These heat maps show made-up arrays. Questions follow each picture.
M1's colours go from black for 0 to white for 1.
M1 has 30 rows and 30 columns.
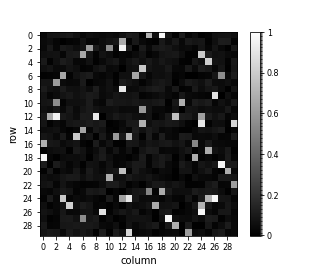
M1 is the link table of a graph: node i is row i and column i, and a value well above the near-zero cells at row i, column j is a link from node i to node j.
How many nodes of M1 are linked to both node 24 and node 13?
0
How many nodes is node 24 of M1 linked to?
5
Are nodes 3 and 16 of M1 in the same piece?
no
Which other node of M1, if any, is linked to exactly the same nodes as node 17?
node 4
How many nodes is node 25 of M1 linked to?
3
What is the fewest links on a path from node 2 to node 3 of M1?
3
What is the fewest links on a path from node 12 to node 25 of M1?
2
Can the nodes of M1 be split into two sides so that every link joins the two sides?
yes
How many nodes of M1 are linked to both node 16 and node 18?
2
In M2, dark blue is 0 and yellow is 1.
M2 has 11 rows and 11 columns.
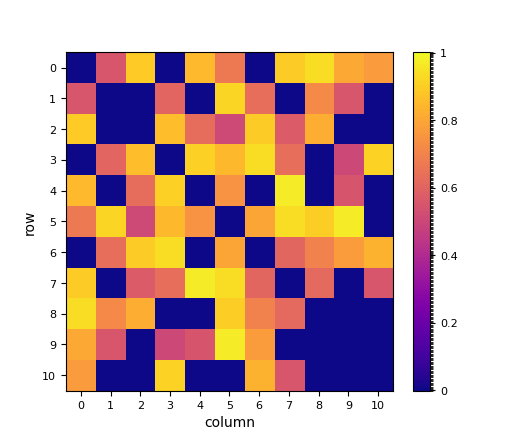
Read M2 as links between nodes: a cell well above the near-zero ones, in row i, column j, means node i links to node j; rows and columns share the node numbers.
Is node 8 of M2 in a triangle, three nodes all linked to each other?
yes
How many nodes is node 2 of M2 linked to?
7
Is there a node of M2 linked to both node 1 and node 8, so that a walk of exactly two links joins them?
yes
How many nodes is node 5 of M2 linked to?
9
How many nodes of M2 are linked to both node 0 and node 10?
1
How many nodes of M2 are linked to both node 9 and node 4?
3
